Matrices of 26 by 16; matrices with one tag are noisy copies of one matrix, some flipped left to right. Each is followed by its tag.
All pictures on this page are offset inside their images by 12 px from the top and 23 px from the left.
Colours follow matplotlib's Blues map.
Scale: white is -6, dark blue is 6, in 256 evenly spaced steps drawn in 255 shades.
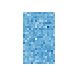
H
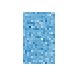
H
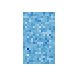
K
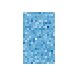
H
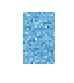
H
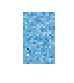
K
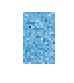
H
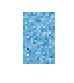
K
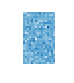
H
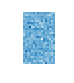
H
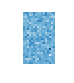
K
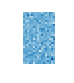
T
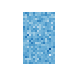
K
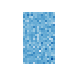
T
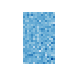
T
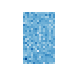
T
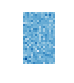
T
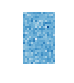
H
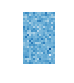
K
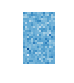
K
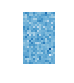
K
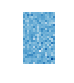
T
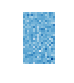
T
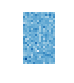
T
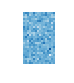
K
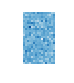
H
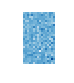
T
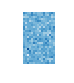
K
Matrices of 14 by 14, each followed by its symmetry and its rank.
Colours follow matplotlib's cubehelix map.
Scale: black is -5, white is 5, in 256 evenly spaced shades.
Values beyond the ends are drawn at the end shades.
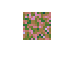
antisymmetric, full rank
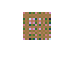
symmetric, rank one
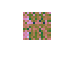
neither, rank three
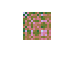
symmetric, rank three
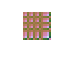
symmetric, rank one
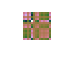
symmetric, rank one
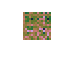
neither, rank three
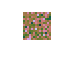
antisymmetric, full rank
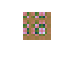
symmetric, rank one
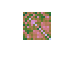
symmetric, full rank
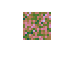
antisymmetric, full rank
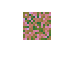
symmetric, full rank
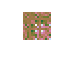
symmetric, rank three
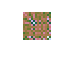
symmetric, rank three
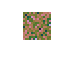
symmetric, full rank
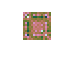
symmetric, rank three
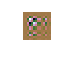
symmetric, rank one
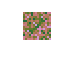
symmetric, full rank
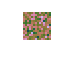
antisymmetric, full rank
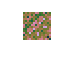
symmetric, full rank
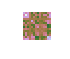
symmetric, rank three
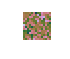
antisymmetric, full rank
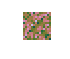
symmetric, full rank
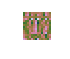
neither, rank three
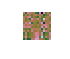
neither, rank three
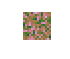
antisymmetric, full rank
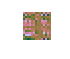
neither, rank three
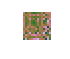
neither, rank three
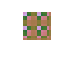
symmetric, rank one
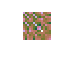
symmetric, rank three
